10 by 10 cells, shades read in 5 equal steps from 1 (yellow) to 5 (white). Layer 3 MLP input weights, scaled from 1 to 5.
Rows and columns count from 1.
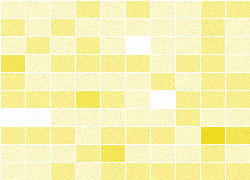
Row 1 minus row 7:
-1 -1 0 -1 0 -1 0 1 -1 -1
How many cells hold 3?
43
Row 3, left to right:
4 3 4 3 4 5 4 4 3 4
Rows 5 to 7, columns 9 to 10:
3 3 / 3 3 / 4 4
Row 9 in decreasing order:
4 4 4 4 4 4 4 3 3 2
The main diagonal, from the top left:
4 4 4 3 4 4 4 4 3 3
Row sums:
36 37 38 32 36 32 41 29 36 33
